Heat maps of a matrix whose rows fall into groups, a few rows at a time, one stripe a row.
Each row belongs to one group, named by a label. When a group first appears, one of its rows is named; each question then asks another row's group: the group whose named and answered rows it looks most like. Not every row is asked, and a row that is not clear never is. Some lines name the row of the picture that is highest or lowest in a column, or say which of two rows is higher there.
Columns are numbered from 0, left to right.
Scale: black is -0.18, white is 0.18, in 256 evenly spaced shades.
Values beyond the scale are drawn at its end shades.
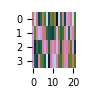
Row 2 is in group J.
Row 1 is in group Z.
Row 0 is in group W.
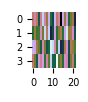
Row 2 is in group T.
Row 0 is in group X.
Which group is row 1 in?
X
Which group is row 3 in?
Z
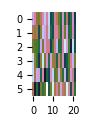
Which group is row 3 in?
W
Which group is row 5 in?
J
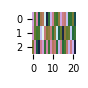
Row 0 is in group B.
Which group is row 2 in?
W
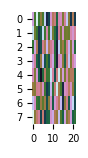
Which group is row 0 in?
B
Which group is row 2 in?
W
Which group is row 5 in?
Z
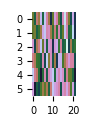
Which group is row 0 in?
X
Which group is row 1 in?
X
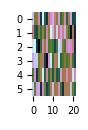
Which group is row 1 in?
J
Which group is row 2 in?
W
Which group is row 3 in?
T
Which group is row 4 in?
W
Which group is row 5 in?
T
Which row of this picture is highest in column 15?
1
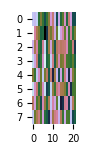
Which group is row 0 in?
T
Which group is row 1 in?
T
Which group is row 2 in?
B
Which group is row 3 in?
B
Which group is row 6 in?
T
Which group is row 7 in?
T
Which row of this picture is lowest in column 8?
7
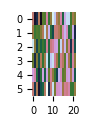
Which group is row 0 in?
J
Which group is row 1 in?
X
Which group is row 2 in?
J
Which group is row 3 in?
J
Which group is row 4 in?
W
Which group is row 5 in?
J
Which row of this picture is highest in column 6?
1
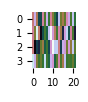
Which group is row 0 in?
W
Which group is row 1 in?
T
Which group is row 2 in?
J
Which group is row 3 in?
B
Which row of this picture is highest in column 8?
1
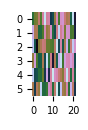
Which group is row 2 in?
Z
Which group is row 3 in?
W
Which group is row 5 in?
Z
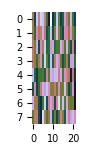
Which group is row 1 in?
Z
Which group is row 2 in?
B
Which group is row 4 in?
J
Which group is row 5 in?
X
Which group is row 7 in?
W
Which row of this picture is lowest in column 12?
7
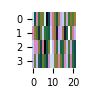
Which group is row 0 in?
B
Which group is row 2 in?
T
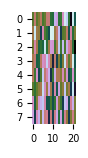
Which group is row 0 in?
X
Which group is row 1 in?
T
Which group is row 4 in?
X
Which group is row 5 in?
X
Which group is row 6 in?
Z
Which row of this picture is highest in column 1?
1
